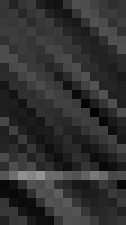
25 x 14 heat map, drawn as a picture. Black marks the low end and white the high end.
Row 20 stands out from the rest. Overall the values sit about 20% of the way up the scale. The grain runs diagonally down to the right. No overall slope runs across the table.
